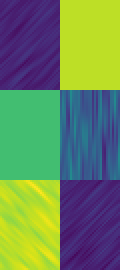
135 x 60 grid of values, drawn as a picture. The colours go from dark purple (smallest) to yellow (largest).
The table splits into 3 rows of 2 panels. Panel 1,1: very low, slanting up to the right, faint in contrast. Panel 1,2: very high, flat. Panel 2,1: high, flat. Panel 2,2: low, streaked downward. Panel 3,1: very high, slanting down to the right, faint in contrast. Panel 3,2: very low, slanting up to the right, faint in contrast.
